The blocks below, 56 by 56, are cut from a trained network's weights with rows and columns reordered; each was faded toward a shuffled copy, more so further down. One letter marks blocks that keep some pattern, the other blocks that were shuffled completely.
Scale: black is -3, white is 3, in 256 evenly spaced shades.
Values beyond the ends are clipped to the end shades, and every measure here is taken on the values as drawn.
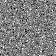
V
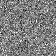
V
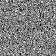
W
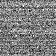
W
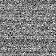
W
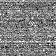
W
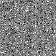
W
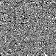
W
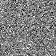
W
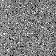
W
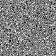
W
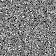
V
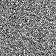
V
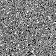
V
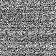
W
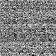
W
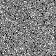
V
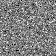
V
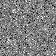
V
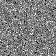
V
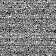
W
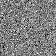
V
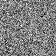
V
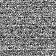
W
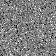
V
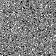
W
